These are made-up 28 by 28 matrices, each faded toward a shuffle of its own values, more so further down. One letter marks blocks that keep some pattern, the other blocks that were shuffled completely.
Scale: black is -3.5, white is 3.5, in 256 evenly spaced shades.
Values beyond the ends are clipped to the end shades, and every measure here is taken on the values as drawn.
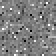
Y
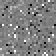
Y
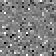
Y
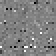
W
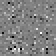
W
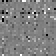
W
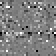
W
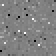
Y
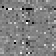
W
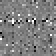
W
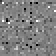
W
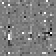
W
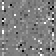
W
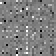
W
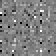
W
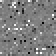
Y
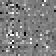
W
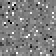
Y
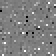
Y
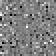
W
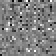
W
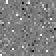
Y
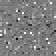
Y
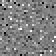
Y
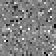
Y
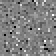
Y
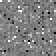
Y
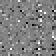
W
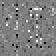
W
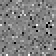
Y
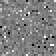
Y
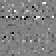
W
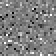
Y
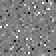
Y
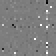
W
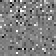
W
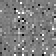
W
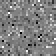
Y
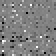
W
